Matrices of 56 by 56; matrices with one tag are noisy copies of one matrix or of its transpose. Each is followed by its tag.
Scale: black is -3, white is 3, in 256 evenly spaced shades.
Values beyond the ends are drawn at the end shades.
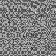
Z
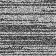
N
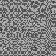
Z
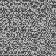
Z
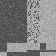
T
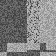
T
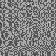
Z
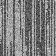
N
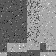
T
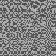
Z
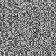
Z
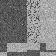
T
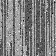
N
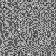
Z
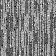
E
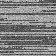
N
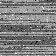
N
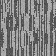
E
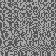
Z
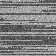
N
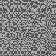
Z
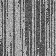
N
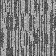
E
